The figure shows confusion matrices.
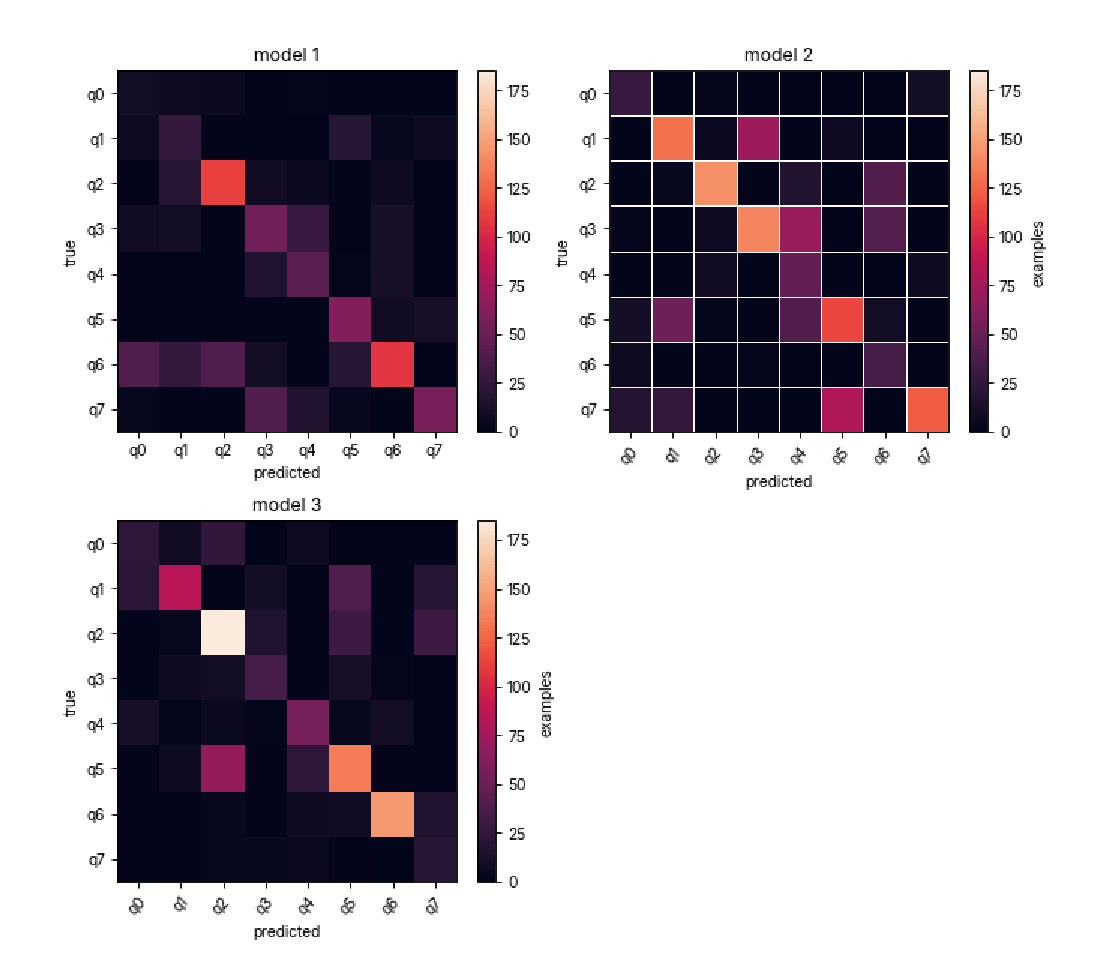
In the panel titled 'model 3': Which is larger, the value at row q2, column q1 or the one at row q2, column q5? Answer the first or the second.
the second
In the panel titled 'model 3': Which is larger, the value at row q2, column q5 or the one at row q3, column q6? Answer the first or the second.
the first
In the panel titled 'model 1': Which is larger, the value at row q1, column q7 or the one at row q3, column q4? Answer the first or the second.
the second
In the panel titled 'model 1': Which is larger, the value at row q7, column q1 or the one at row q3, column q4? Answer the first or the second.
the second
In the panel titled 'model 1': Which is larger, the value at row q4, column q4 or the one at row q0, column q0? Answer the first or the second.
the first
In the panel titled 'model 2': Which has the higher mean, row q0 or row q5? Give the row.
q5
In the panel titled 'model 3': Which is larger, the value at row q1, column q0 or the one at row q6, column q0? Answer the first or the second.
the first
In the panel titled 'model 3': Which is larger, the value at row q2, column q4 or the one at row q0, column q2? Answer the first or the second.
the second
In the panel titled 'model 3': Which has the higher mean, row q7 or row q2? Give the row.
q2
